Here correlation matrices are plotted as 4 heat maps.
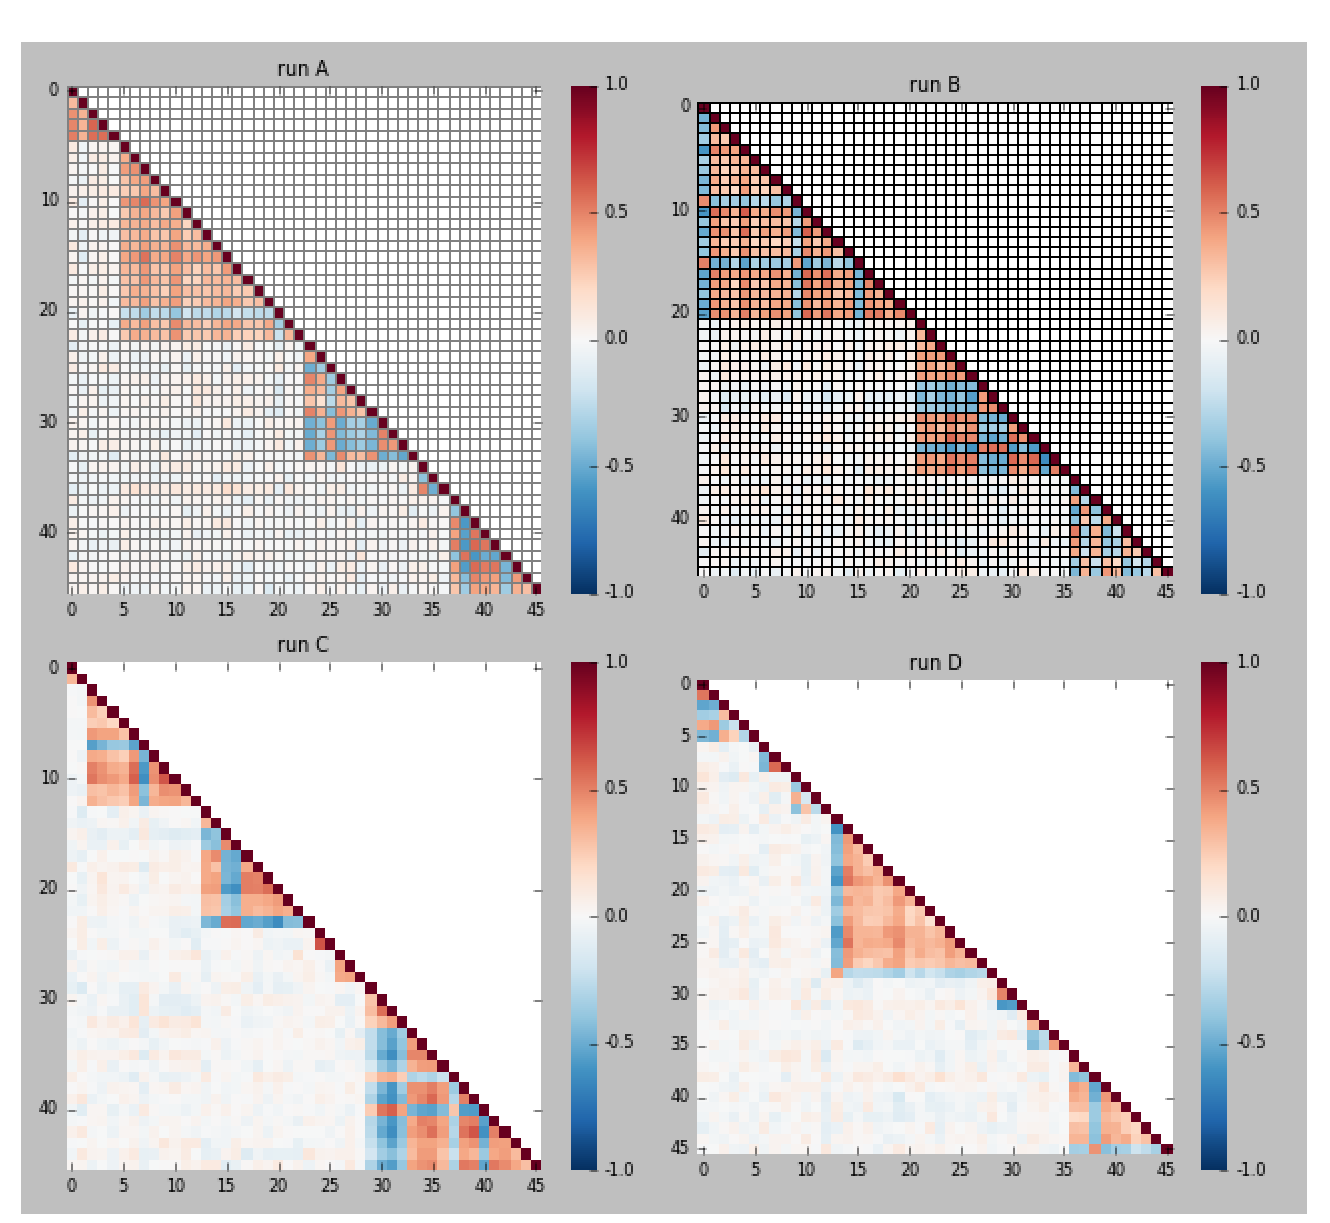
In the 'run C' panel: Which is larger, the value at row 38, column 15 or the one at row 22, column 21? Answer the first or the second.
the second
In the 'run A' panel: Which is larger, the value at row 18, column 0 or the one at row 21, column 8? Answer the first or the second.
the second
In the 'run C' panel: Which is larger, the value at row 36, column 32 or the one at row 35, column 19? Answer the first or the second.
the second
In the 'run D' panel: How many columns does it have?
46
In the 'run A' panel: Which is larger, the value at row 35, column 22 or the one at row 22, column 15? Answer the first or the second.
the second
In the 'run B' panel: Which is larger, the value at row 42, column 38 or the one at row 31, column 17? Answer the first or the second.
the first
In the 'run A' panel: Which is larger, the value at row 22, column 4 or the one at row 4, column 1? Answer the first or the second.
the second
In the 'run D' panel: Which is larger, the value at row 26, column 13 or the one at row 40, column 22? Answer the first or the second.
the second
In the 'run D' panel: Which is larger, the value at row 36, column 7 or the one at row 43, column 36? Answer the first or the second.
the second
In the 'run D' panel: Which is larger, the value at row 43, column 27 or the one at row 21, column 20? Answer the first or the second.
the second
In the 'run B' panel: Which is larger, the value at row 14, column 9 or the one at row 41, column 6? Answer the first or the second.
the second
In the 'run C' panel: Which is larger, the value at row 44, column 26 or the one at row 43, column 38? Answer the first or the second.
the second
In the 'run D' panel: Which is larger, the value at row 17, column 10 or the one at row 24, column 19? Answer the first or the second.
the second
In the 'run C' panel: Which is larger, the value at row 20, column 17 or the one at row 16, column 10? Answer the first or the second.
the first
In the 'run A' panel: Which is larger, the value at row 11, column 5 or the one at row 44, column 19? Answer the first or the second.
the first
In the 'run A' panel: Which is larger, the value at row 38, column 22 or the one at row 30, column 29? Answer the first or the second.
the first
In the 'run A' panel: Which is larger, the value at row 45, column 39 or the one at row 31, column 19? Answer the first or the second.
the first
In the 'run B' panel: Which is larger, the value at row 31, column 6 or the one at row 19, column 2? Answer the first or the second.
the second
